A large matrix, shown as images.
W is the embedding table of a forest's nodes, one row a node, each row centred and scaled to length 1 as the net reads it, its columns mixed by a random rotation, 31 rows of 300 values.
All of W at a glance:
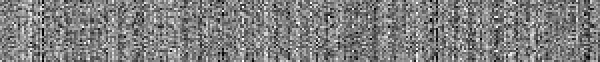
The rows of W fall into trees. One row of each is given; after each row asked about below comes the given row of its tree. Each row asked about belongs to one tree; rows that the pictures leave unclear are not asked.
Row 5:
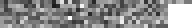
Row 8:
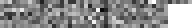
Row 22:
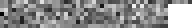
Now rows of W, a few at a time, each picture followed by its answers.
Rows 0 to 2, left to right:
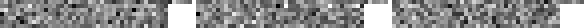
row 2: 5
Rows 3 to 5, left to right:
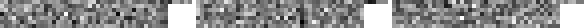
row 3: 22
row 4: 8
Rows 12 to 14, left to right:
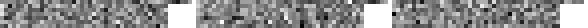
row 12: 8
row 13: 8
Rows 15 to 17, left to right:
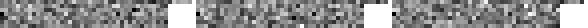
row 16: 22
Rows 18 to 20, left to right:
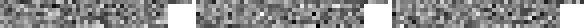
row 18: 5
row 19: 22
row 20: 22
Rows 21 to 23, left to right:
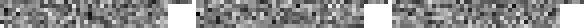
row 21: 5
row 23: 5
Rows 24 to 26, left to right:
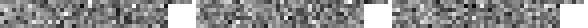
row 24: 22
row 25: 8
